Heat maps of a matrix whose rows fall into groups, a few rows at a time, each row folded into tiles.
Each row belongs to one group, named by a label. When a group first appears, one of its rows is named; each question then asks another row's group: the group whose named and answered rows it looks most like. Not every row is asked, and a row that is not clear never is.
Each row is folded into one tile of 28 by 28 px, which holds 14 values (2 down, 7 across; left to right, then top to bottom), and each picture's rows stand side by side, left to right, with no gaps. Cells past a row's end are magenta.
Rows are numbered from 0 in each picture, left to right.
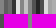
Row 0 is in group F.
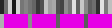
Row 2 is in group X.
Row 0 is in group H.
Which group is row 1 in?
F
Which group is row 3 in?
F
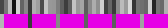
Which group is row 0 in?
H
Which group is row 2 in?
F
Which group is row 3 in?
X
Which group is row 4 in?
X
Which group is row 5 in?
H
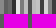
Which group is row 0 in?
F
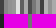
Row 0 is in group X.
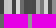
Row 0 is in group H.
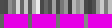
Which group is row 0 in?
X
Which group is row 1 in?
H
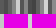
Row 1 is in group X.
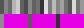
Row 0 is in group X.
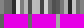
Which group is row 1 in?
H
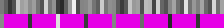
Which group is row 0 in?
F
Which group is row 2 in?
X
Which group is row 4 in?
F
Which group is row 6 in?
F
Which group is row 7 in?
F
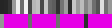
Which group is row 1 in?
H
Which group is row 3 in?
F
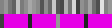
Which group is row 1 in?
F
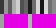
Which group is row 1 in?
H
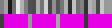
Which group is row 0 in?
F
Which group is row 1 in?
X
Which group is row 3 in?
H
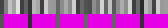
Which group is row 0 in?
X
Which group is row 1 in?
H
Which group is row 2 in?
X
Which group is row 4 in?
X
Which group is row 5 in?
H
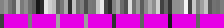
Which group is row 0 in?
F
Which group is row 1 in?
F
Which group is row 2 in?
H
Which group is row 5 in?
X
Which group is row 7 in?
H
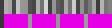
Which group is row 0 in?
H
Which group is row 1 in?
X
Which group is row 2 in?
X
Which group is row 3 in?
H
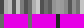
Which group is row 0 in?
H
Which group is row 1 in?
H
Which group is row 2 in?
F
